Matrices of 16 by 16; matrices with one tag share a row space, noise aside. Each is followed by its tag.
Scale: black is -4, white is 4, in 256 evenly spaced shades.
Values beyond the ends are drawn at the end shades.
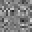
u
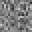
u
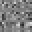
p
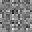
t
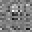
t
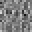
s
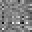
p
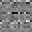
t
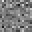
p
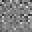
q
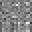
t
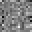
p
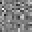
p
